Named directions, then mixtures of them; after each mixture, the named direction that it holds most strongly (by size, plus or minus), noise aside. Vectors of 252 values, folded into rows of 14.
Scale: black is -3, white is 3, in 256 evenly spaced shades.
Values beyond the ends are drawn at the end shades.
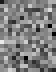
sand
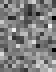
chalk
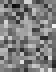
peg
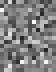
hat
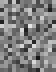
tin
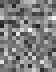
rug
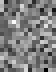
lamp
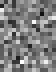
hat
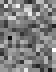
peg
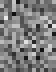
tin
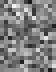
peg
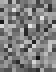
tin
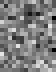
chalk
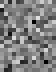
hat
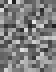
hat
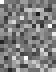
sand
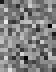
sand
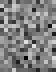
tin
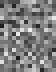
rug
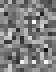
hat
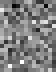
peg
